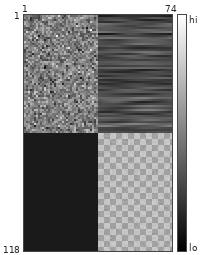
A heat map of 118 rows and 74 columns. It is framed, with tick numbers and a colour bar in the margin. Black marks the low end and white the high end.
The table splits into 2 rows of 2 panels. Panel 1,1: middling, fine-grained, strong in contrast. Panel 1,2: low, streaked across. Panel 2,1: very low, flat. Panel 2,2: high, checkered.
